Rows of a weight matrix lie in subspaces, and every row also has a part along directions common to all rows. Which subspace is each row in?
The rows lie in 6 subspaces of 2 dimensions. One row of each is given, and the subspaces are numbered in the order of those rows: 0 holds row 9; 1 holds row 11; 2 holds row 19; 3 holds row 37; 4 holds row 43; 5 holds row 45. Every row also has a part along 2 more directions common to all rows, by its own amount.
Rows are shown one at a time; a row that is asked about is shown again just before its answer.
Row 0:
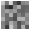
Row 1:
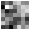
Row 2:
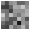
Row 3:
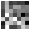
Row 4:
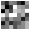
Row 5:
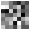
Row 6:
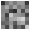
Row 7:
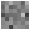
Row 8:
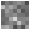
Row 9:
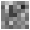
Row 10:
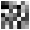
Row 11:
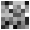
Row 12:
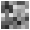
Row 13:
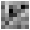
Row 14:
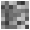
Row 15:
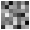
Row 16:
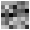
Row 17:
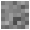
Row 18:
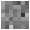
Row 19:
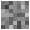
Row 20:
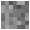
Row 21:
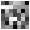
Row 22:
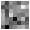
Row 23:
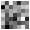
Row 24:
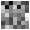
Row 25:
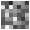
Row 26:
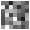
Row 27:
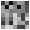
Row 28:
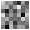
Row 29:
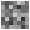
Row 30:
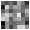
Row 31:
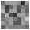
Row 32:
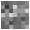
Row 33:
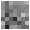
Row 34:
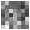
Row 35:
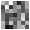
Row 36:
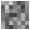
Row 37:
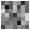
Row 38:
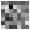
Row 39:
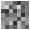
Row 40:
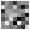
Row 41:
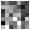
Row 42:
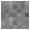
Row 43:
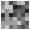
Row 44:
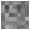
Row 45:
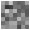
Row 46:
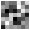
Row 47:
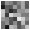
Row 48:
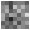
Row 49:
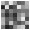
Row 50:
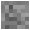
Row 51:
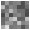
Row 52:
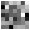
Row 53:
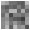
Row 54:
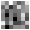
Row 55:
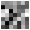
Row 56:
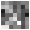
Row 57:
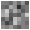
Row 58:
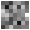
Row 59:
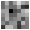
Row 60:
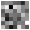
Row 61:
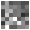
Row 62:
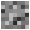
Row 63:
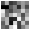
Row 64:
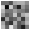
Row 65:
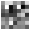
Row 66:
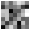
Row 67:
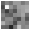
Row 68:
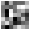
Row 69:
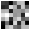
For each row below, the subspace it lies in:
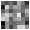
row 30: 2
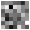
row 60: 3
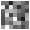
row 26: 1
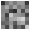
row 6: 1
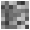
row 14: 4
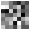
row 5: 5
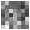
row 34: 1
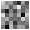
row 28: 5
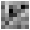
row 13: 0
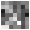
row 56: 3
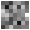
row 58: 3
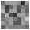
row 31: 3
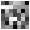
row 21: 1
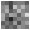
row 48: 3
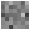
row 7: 5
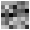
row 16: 4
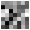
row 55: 0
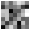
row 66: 0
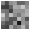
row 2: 4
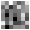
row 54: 2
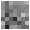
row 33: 2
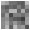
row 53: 1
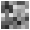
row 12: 4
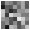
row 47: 1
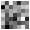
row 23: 0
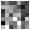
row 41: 2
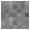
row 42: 3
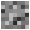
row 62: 4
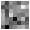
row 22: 0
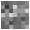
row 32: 4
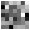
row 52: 5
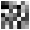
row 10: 5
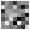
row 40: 4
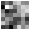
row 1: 5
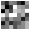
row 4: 4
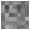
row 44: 3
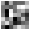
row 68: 0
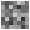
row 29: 2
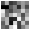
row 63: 1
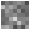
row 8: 1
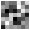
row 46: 0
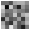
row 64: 2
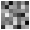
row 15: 2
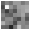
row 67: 5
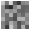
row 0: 5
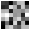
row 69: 2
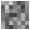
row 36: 0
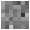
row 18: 5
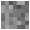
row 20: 4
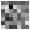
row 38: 3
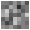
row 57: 0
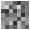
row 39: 5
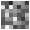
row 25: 1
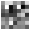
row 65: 0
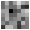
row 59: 0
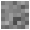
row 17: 4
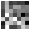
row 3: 2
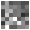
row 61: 2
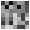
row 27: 1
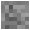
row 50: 3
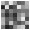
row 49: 4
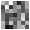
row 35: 0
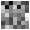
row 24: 3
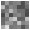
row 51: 3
